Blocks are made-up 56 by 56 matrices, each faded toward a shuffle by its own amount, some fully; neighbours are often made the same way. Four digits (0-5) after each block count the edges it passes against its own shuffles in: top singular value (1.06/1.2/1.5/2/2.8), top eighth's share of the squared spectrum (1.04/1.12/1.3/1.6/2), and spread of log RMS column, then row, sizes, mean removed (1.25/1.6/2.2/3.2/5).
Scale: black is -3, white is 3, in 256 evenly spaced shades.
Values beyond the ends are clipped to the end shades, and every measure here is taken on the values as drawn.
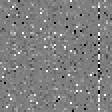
3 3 1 0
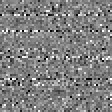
2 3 0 3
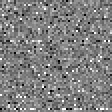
2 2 0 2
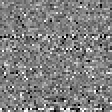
2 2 0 3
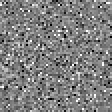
0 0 0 0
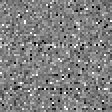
1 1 0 1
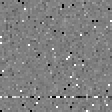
3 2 0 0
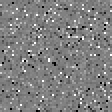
2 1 0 0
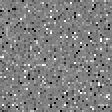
0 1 0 0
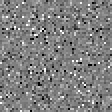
3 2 0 1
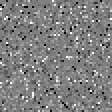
0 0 0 0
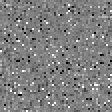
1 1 0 0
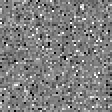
1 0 0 0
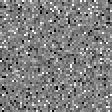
1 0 0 0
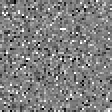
1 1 0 1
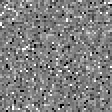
1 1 0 0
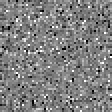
0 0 0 0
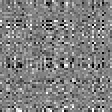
4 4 3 3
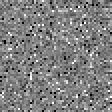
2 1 0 0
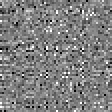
4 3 2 2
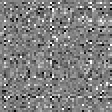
4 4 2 2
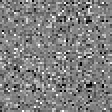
4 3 2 1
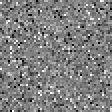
2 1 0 0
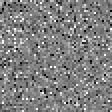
3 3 1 0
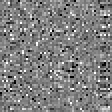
4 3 2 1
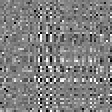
5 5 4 3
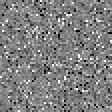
2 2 0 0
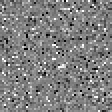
1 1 0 0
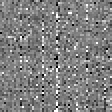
3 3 3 0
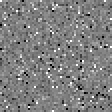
1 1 0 0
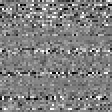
2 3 0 4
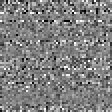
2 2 0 4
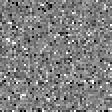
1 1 0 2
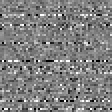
2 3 0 4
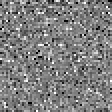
1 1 0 2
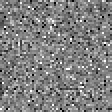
0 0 0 1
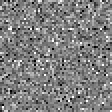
1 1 0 2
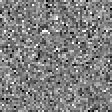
0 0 0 1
